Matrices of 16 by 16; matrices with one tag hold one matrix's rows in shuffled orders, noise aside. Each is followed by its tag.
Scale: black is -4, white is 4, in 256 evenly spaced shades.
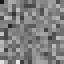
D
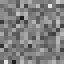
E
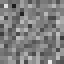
E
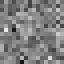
E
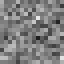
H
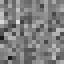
D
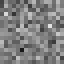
E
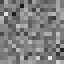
E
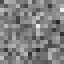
H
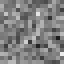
H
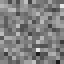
H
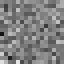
D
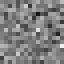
H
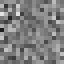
D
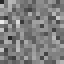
D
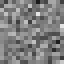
H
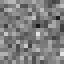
H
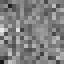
D
